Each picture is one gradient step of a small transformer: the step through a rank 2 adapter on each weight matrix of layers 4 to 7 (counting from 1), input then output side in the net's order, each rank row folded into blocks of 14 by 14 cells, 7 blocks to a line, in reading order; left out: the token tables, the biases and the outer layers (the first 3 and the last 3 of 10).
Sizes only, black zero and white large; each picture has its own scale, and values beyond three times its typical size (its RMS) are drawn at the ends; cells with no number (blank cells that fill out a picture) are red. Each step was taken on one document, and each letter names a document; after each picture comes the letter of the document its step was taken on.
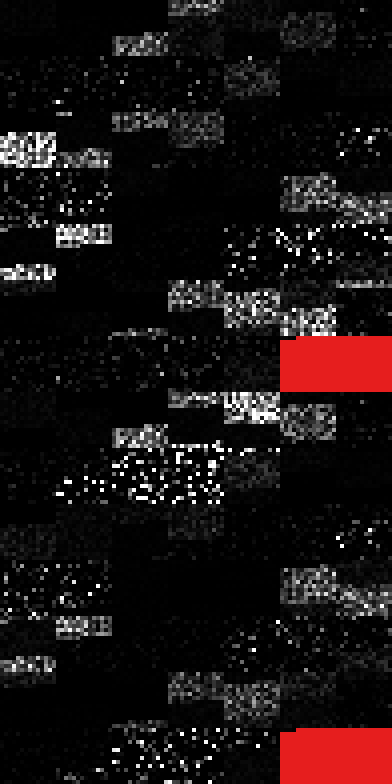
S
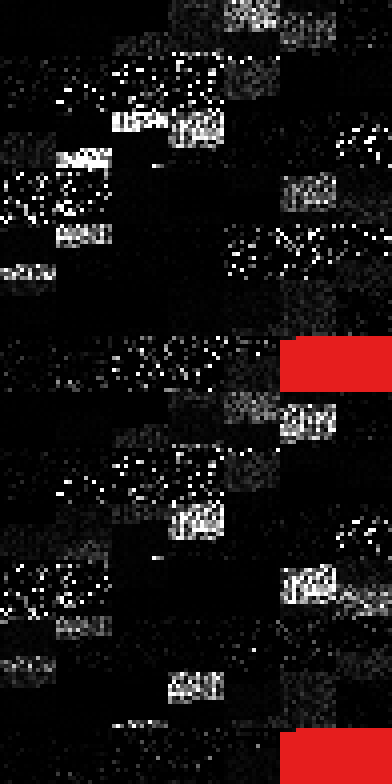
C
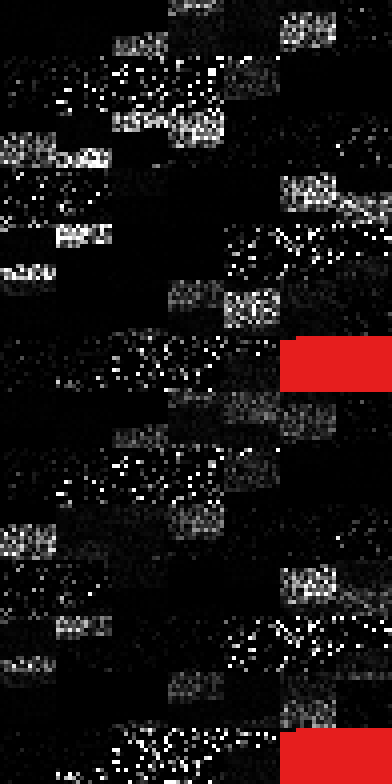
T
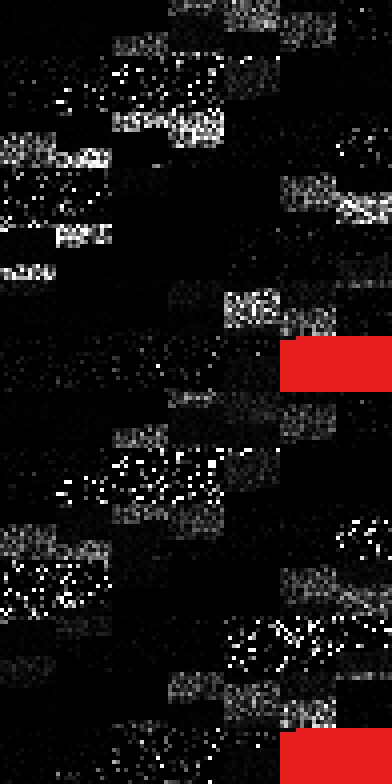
T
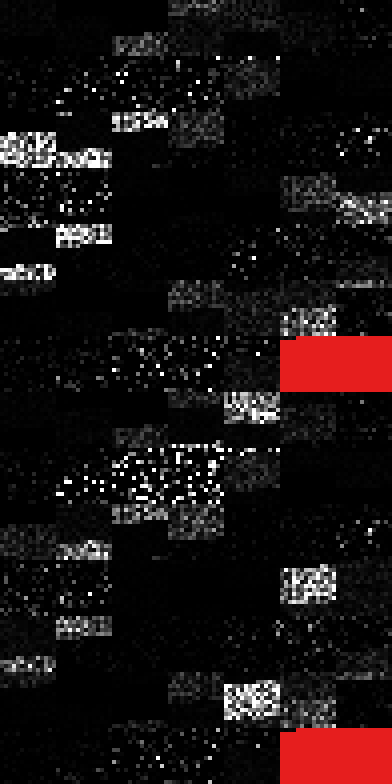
S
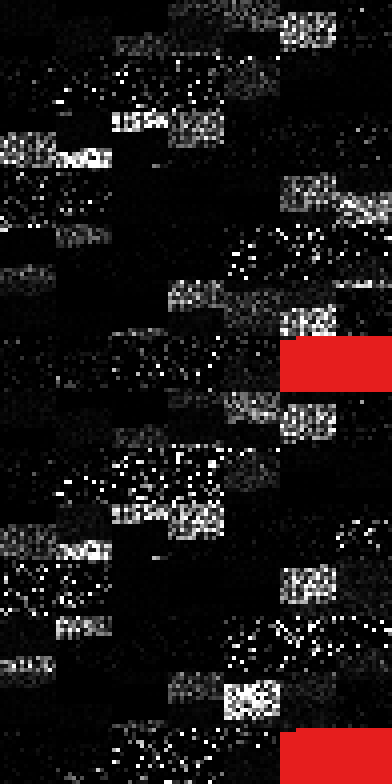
S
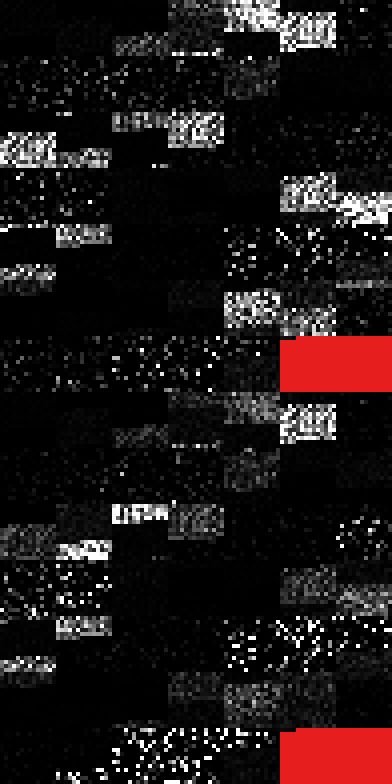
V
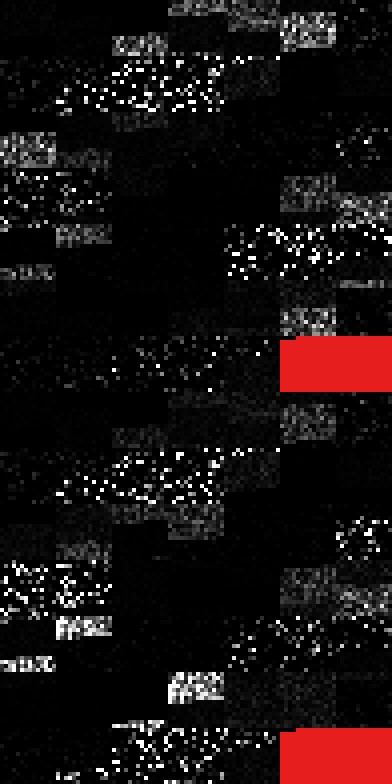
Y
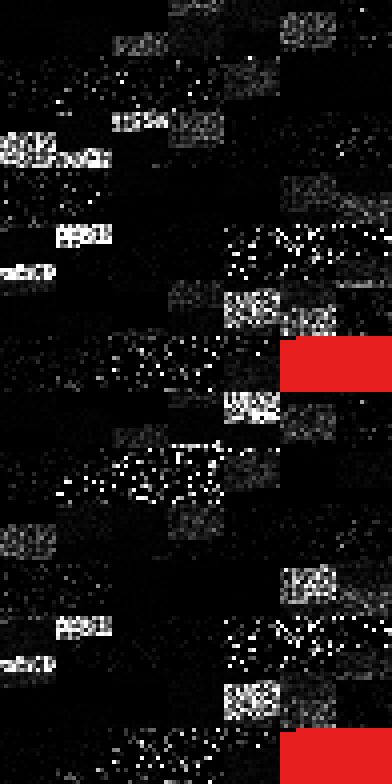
S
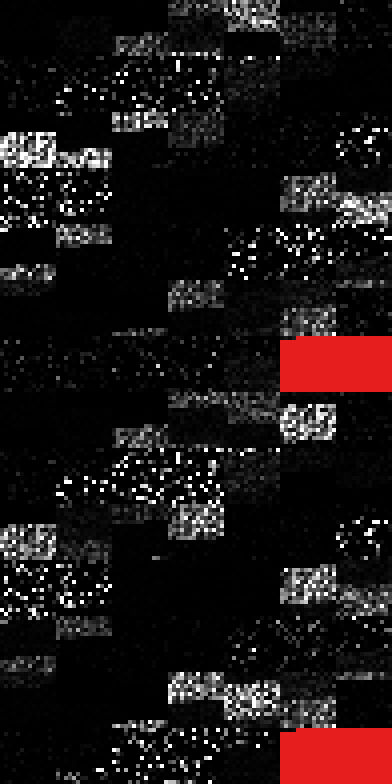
S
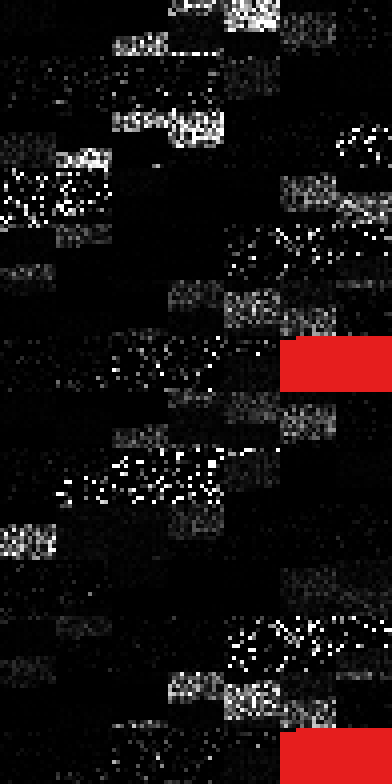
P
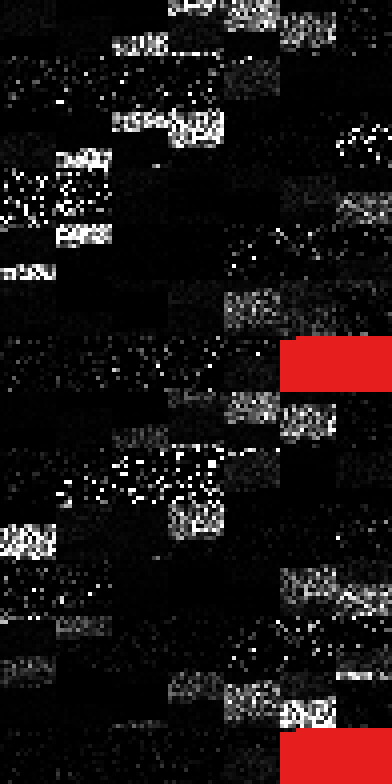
P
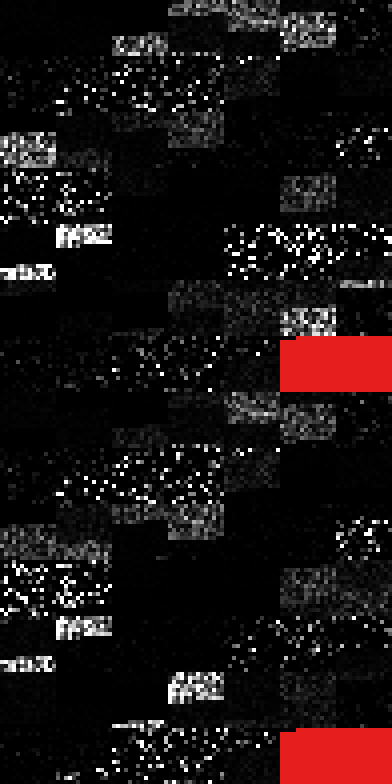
Y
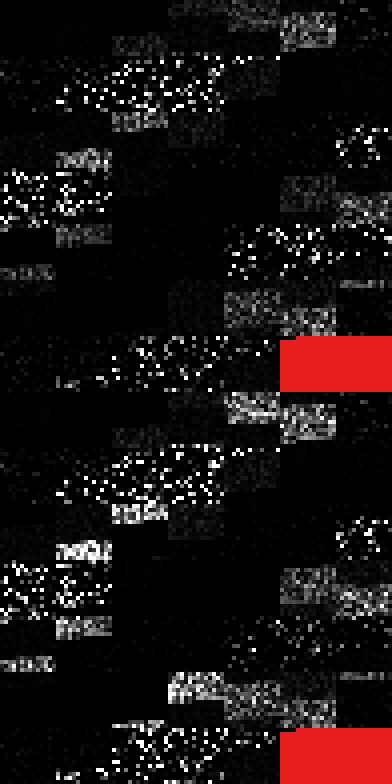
Y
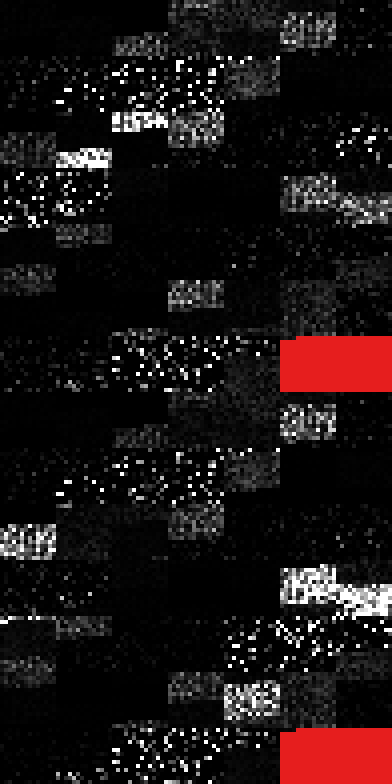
C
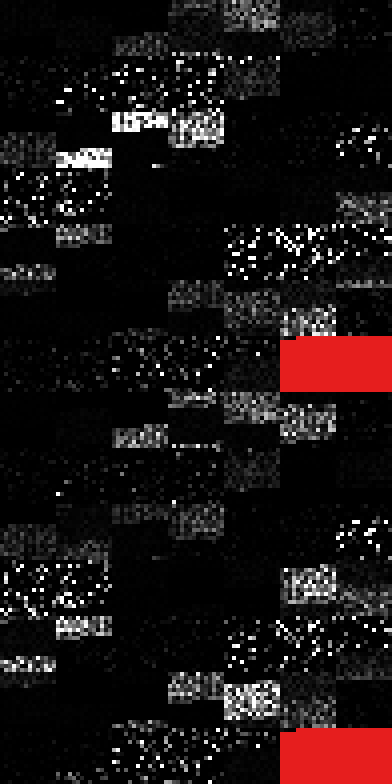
C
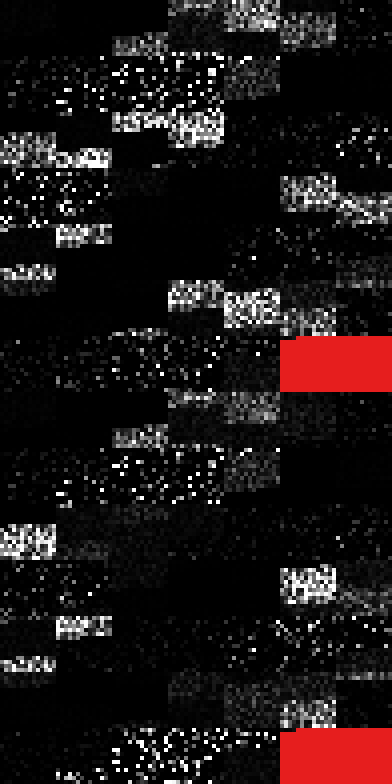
T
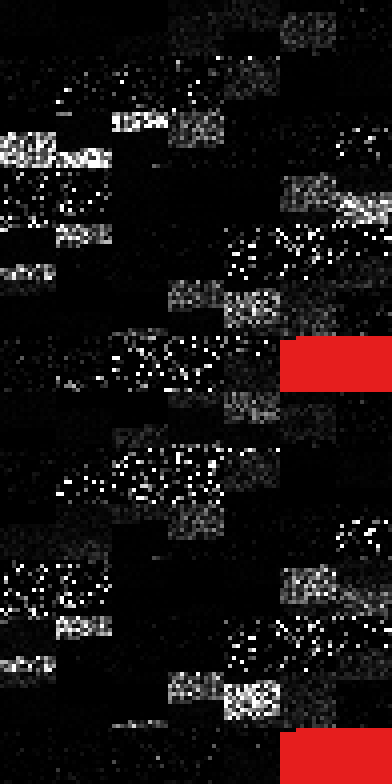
S
